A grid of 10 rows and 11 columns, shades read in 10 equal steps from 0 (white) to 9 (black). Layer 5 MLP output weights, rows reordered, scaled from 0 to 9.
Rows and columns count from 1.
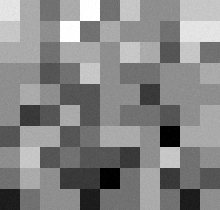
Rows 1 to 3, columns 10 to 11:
2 2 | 1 1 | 2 5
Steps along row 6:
up down down up down up same up down down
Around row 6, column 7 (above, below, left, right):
4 3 4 5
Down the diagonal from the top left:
1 3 5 5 6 4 3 4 7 8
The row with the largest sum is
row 9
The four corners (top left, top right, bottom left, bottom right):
1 2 8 4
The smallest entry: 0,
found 2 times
